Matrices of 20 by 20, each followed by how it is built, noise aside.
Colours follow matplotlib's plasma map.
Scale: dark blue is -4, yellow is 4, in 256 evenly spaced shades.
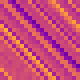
Toeplitz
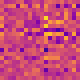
low rank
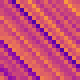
Toeplitz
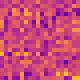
low rank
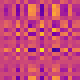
low rank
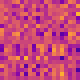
low rank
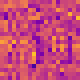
low rank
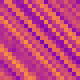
Toeplitz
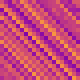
Toeplitz
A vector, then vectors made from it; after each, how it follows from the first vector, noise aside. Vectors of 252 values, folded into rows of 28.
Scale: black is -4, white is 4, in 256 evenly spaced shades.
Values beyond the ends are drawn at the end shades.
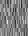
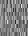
sign-scrambled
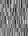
copied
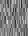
copied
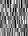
scaled up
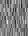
copied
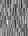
copied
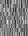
copied
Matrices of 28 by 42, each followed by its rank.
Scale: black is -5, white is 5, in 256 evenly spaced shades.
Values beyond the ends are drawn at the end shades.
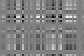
one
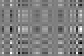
one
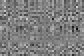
five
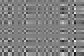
one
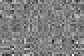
five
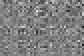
five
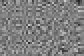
five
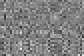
five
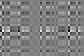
one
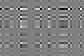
one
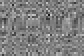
five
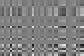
one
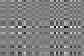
one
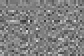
five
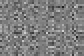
five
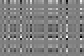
one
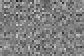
five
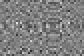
five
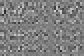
five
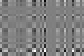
one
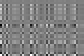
one
